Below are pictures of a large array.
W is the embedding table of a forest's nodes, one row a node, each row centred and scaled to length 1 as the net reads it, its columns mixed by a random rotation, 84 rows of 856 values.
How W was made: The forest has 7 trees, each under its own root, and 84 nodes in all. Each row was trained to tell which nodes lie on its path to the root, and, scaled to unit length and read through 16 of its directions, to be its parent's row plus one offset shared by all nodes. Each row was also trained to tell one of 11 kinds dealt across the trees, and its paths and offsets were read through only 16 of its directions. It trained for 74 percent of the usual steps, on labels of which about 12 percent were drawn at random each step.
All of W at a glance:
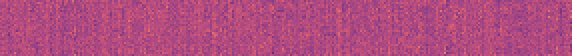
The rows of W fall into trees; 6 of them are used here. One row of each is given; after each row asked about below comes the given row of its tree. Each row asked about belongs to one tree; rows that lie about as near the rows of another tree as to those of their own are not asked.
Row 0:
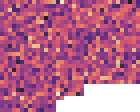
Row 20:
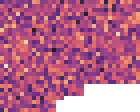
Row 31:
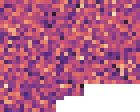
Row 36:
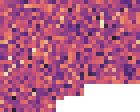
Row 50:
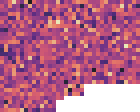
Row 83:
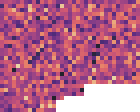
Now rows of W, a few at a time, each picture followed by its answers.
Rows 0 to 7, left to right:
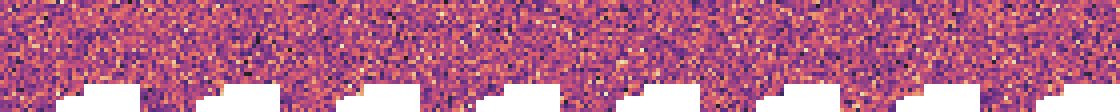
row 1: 36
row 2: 50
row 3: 36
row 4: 0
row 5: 36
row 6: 50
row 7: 83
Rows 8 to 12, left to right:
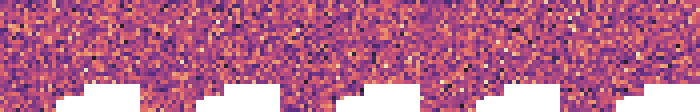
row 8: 31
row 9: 50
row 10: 31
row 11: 20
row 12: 31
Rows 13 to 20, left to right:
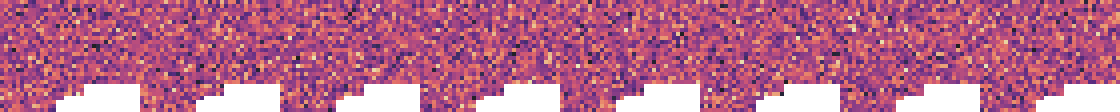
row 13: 50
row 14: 50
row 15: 31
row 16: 83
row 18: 50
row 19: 31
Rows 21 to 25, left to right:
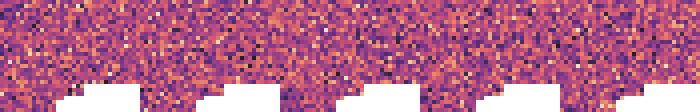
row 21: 20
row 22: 0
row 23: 36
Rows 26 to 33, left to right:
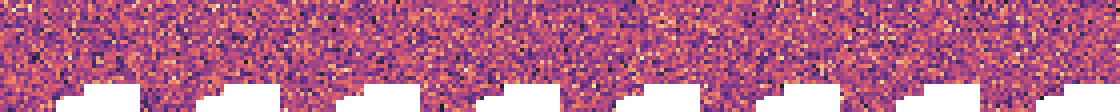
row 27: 0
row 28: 50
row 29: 83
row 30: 31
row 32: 20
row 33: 20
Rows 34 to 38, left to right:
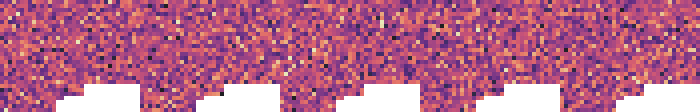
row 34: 0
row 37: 31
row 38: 0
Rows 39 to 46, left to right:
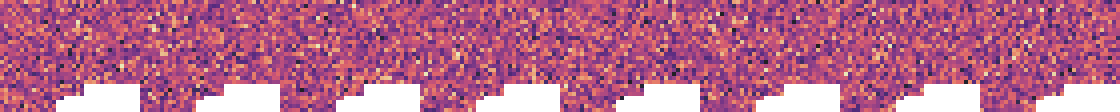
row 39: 50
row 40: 31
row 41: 0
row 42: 20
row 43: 83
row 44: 31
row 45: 20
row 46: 31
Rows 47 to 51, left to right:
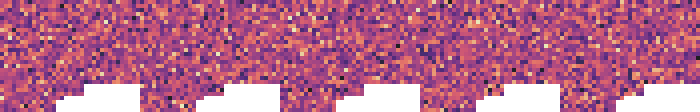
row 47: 20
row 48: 31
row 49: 31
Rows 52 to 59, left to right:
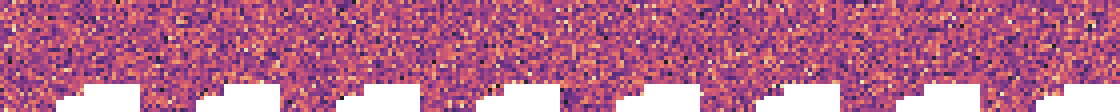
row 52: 50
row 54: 20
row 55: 31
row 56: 0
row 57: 20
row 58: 36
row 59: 50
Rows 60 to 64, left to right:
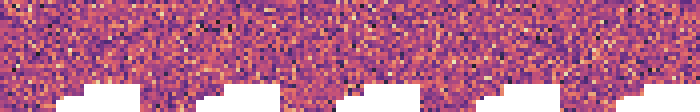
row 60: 0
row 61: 36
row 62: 50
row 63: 20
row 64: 31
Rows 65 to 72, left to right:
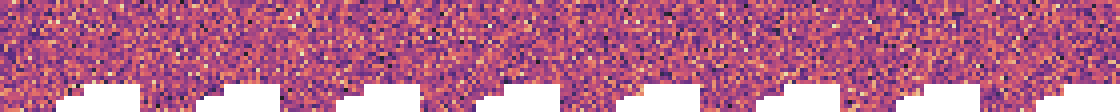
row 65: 50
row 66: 20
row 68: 20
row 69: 50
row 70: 0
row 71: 50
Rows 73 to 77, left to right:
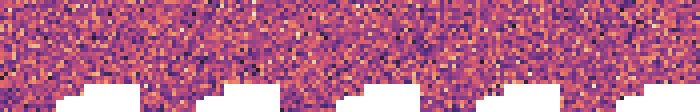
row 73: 0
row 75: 20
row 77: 20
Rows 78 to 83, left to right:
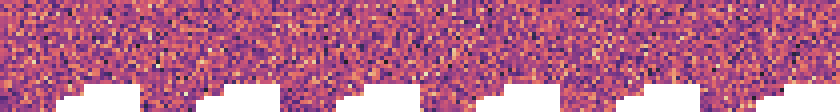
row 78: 83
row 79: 0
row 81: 31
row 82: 50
